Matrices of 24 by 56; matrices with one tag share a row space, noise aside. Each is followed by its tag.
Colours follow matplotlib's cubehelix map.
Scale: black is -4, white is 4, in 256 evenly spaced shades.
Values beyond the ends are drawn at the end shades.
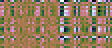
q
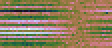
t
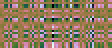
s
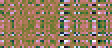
q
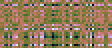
s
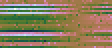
t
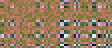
q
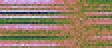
t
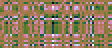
s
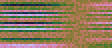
t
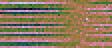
t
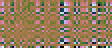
q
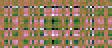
s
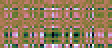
s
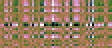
s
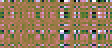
q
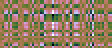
s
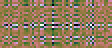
s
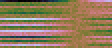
t
